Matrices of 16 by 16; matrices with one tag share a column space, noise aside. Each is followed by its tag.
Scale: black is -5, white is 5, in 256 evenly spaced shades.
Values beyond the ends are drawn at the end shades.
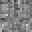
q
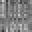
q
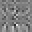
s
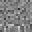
s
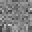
s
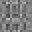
q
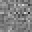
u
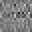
u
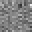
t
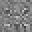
s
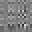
s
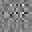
u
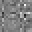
u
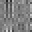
q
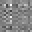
t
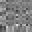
s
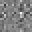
u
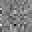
s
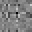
u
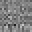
s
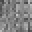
q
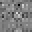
u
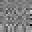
s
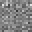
t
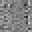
t
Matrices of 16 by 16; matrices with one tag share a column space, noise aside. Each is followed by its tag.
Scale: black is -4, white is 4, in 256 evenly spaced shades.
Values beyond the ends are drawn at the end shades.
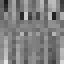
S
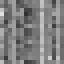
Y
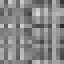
Y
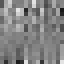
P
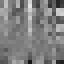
P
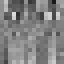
S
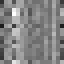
Y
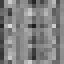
Y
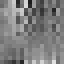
P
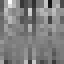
P
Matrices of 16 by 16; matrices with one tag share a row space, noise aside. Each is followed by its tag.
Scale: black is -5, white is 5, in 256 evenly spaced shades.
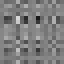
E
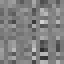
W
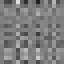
E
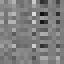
W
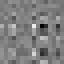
W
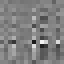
W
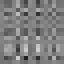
E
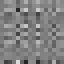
E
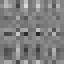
E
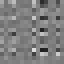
W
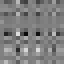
E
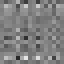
E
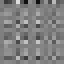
E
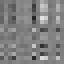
W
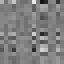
W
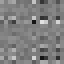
W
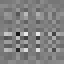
E
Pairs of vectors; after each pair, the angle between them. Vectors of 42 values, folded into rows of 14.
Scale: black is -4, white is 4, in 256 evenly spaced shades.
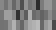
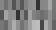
nearly parallel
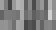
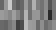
nearly opposite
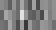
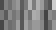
partly opposed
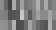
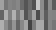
orthogonal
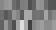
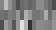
nearly parallel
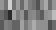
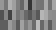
partly aligned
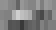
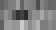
nearly opposite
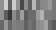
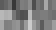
partly opposed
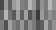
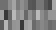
partly opposed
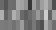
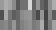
nearly opposite
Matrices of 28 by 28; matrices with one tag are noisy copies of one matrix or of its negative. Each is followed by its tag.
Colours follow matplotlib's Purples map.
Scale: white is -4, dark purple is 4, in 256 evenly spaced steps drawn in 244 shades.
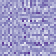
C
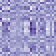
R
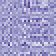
C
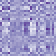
R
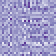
C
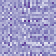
C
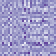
C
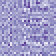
C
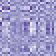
R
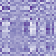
R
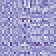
C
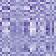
R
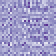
C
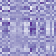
R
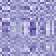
R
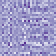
C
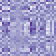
R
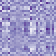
R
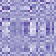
R
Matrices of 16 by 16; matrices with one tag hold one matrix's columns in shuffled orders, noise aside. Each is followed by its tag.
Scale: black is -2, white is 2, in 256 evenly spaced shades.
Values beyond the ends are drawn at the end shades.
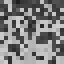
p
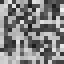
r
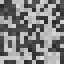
r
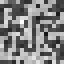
r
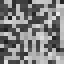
r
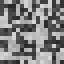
r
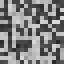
r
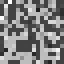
r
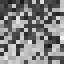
p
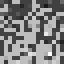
p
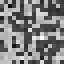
r
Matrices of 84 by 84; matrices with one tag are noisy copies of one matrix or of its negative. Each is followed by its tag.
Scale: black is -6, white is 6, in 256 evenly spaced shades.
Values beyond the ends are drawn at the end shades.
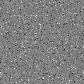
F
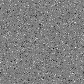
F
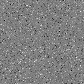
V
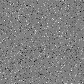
V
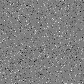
V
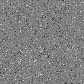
V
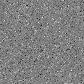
V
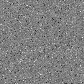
V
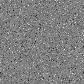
F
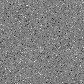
V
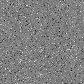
V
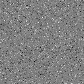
V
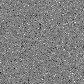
F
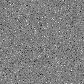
V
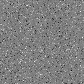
V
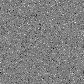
F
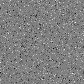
F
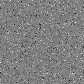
F
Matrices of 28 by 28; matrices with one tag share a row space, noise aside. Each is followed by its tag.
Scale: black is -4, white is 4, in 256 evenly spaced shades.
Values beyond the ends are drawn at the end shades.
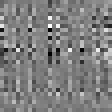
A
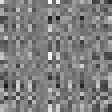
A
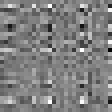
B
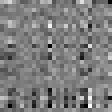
B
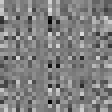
A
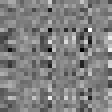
B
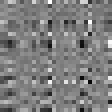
B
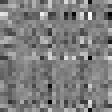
B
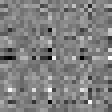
B
